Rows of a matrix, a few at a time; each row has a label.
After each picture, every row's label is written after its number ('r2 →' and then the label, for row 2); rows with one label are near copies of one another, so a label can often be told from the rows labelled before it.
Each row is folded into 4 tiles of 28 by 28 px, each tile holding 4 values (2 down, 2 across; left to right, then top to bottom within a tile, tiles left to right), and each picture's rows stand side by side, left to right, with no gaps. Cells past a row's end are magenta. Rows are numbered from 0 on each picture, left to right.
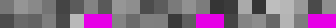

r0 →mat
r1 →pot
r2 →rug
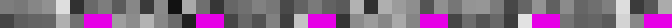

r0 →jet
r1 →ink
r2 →mat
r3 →rug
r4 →mat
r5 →jet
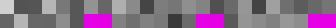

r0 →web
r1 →pot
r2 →rug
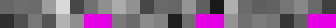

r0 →jet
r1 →pot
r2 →pot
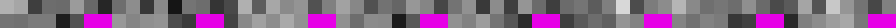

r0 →pot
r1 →ink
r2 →rug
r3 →pot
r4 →ink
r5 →jet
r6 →pot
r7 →rug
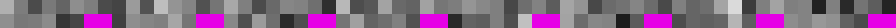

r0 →pot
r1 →rug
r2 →pot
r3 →web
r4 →mat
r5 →pot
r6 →jet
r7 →ink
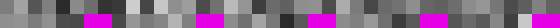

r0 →ink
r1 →rug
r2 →pot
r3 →pot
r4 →mat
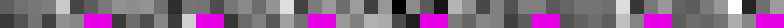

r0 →jet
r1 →mat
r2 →jet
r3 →ink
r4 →pot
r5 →jet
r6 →jet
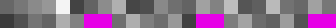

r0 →jet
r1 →web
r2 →web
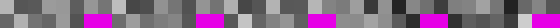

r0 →web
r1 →web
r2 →web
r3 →ink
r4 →mat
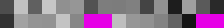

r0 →rug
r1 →ink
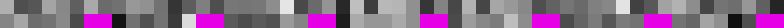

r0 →web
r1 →mat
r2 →jet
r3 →rug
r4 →rug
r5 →jet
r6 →pot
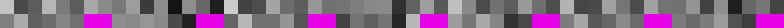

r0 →web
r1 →ink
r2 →web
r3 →mat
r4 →pot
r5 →web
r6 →ink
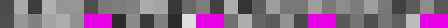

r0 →rug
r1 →mat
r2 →web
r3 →mat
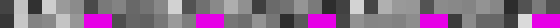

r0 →rug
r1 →jet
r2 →pot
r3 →rug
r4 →mat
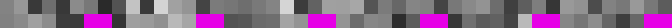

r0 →ink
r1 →rug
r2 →jet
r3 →pot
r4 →mat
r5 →pot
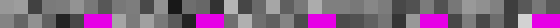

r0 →pot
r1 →ink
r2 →web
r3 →mat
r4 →mat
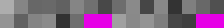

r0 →pot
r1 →ink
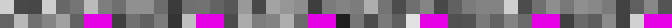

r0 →web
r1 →mat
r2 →rug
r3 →mat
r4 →jet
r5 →mat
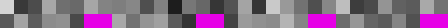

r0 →web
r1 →ink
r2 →rug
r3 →web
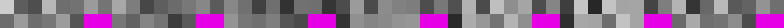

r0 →web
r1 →pot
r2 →ink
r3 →rug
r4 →rug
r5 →rug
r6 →web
